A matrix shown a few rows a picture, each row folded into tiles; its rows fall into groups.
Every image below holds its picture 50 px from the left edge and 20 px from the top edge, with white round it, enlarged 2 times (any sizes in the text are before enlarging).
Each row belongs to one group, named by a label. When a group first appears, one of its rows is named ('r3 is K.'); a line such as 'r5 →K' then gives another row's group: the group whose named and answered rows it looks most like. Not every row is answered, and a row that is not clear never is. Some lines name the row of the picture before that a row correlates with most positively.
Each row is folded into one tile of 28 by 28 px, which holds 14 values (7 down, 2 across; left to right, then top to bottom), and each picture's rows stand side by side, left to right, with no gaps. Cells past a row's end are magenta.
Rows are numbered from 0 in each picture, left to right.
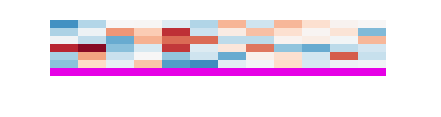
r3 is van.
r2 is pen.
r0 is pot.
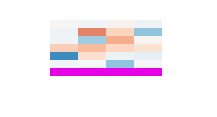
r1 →pen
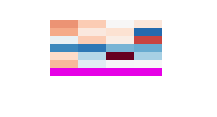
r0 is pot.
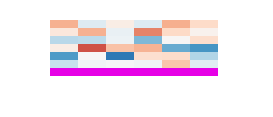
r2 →pot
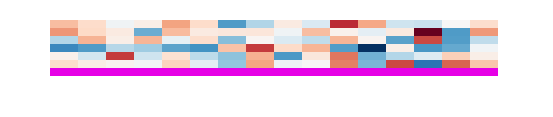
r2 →pot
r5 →pot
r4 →van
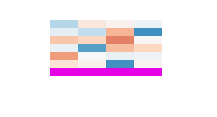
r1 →pen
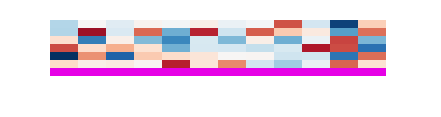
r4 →van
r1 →van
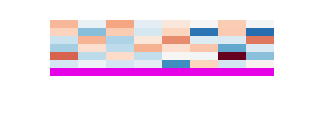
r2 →pen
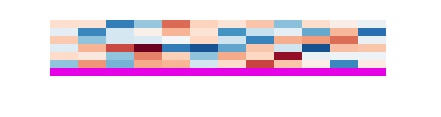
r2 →pot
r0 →pen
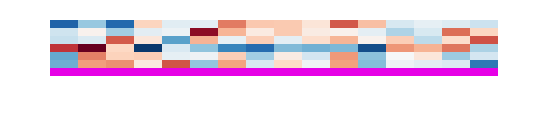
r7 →pen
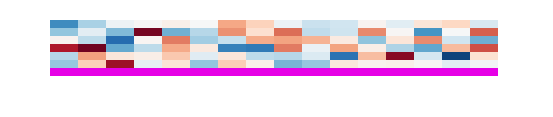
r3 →pot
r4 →pen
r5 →van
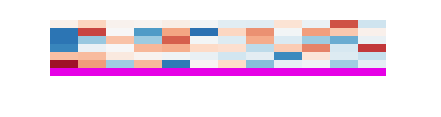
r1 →pen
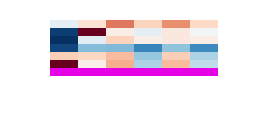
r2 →pot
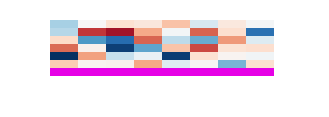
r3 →pen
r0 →van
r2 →van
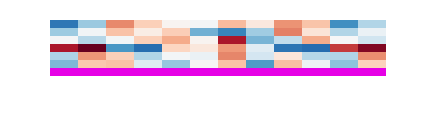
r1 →pot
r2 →pen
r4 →pot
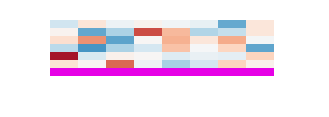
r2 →pen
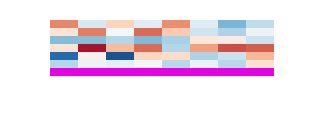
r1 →van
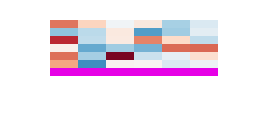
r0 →pot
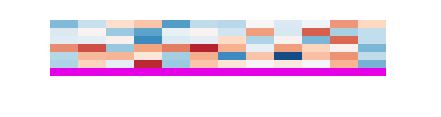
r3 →van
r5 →pot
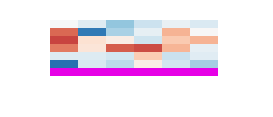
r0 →pen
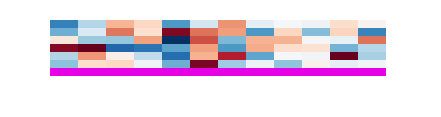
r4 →pen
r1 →pot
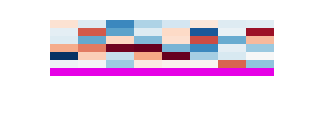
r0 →van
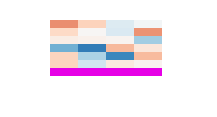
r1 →van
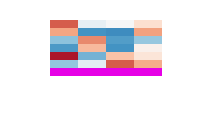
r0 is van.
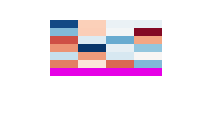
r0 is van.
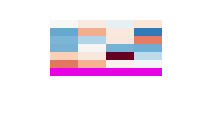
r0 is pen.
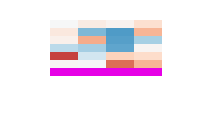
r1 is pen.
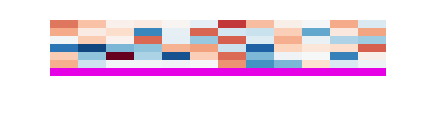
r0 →pot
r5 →van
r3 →pot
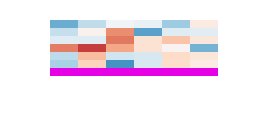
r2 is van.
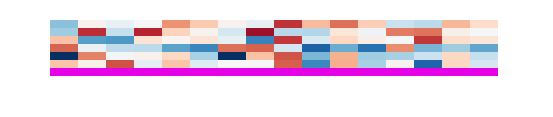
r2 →pot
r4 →pot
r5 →pot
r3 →van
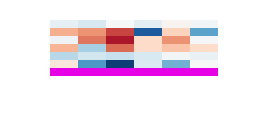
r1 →pen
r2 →pen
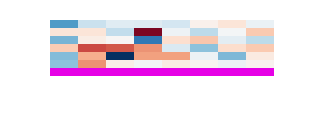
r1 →van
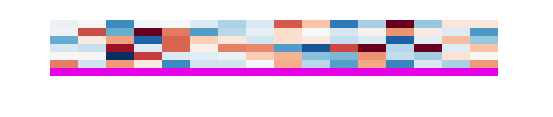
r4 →pot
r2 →pen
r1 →van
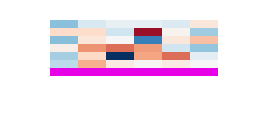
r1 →van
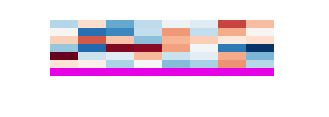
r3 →pot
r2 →pen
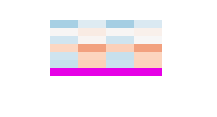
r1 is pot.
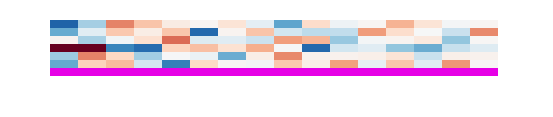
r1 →pot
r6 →pot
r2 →pen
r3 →van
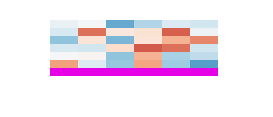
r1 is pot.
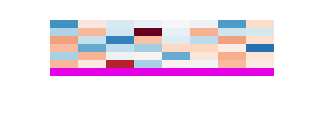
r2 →van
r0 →van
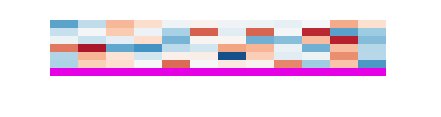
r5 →pot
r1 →pot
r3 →van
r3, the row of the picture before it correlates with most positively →2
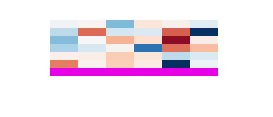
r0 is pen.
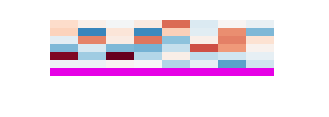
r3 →pen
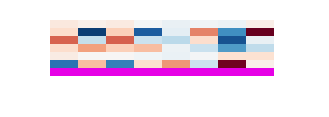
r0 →pen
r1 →pen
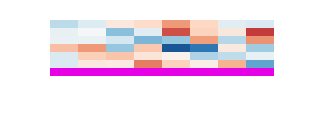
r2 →pot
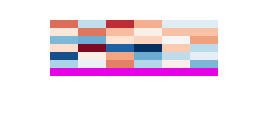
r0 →van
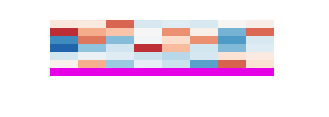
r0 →pot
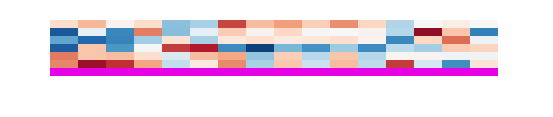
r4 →pot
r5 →pot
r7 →pen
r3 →pot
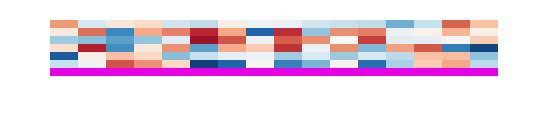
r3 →pen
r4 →pen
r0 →van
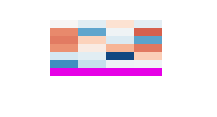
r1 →van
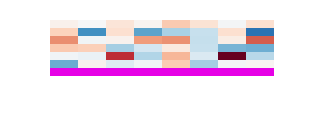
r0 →pen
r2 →pot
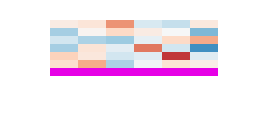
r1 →van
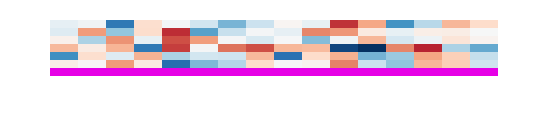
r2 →pen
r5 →pot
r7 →pot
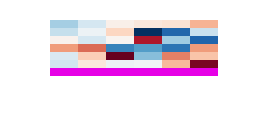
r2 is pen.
